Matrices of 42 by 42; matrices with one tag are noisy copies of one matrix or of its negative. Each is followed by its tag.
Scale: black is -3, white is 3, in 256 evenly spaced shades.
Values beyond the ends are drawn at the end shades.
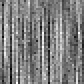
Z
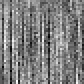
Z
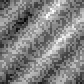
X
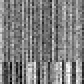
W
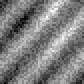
X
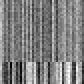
W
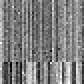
W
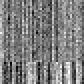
W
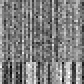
W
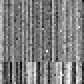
W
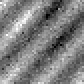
X
